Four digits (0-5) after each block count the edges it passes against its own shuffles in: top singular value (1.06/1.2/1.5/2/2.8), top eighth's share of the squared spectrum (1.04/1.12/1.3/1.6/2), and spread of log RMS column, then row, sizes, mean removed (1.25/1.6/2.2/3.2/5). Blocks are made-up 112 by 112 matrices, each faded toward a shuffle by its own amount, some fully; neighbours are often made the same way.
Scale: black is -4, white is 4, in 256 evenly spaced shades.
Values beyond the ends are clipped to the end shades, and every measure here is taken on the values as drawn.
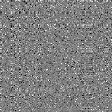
5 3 2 2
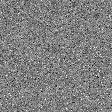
0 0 0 0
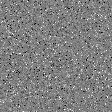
2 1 0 0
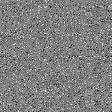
3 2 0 1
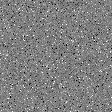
0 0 0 0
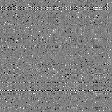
5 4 1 3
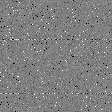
3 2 0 1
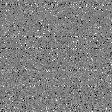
4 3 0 2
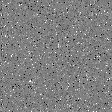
2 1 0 0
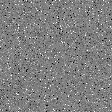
2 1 0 0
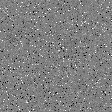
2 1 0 0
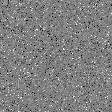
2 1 0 0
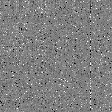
4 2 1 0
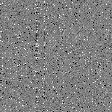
3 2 2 0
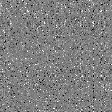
4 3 2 1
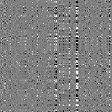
5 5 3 3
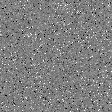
1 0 0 0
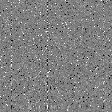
4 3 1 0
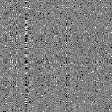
5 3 3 2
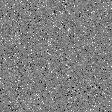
3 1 0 0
